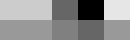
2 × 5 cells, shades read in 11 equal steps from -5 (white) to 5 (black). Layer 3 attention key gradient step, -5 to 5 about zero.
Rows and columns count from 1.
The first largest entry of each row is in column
4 4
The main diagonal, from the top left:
-3 -1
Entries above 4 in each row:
1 0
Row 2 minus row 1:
2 2 -1 -4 3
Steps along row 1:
same up up down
